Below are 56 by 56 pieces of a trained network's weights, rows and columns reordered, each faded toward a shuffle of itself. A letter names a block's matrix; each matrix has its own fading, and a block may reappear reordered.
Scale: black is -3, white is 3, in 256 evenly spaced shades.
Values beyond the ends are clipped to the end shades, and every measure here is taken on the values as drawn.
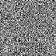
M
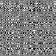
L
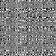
L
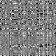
L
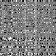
L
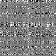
L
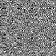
M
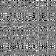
L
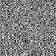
M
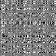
L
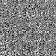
M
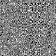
M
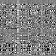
L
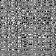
L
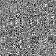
M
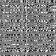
L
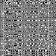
L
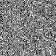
M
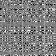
L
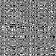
L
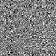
M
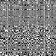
L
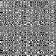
L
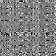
L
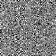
M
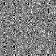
M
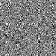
M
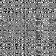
L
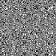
M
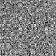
M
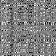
L
